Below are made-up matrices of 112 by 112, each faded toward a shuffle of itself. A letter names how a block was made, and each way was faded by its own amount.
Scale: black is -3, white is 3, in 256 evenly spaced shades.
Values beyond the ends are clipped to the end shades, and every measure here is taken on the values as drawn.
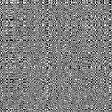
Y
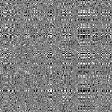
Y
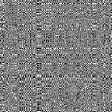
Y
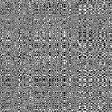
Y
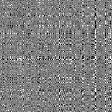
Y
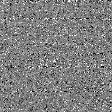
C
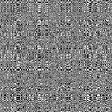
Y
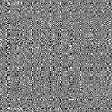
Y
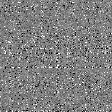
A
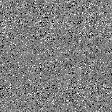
C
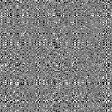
Y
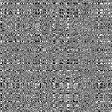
Y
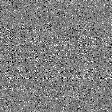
C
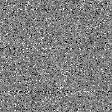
C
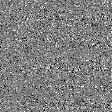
C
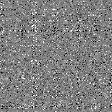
A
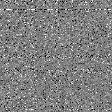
A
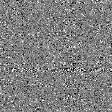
C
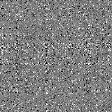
A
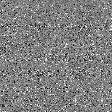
C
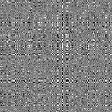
Y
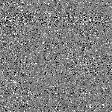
C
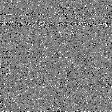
C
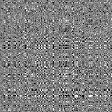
Y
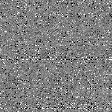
A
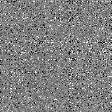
A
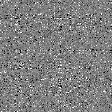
A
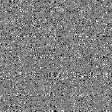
A
